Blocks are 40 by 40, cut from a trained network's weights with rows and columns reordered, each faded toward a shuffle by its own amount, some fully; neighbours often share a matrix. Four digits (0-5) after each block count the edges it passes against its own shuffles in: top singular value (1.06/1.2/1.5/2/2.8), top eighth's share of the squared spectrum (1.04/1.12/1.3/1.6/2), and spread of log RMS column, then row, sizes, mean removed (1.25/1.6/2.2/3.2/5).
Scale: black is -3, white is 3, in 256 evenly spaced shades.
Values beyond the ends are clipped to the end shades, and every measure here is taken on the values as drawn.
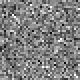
0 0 0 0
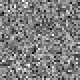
0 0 0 0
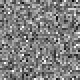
1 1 1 0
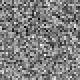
0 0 0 0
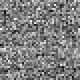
1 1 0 0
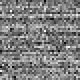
3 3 0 1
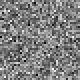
0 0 0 0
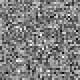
0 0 0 0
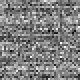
3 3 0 0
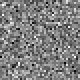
0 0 0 0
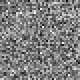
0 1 0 0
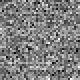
1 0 0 0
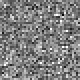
0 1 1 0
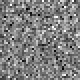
1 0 0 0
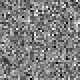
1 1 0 0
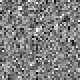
2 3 1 1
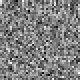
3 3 1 0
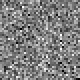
1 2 0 0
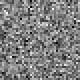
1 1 0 0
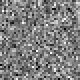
2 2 0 0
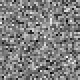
2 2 0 0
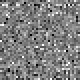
2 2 0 1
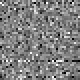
2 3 0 2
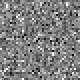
2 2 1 1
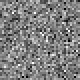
0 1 0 0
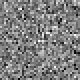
2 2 0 0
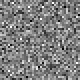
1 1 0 0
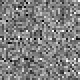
2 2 0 2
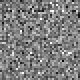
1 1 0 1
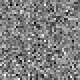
1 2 0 1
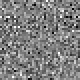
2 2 0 1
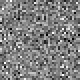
2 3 1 1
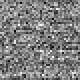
2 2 0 0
